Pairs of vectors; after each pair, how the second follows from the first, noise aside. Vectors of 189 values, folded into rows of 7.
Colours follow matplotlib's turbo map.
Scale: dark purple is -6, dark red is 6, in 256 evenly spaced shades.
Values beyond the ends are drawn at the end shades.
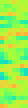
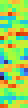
scaled up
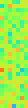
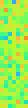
reversed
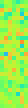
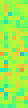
reversed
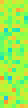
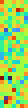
scaled up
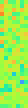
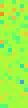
partly zeroed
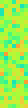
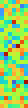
scaled up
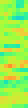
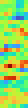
scaled up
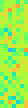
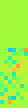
partly zeroed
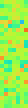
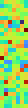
scaled up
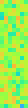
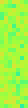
shrunk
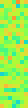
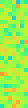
negated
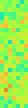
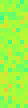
shrunk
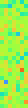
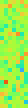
negated
